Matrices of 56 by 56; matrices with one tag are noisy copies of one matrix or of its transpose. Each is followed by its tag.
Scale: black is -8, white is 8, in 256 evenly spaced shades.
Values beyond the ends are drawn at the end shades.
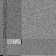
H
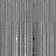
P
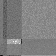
H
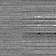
P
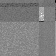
H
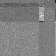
H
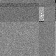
H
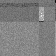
H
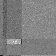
H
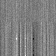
P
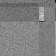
H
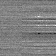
P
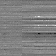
P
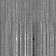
P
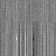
P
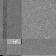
H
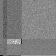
H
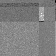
H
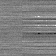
P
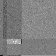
H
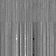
P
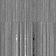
P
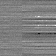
P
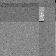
H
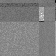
H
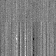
P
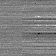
P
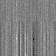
P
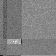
H
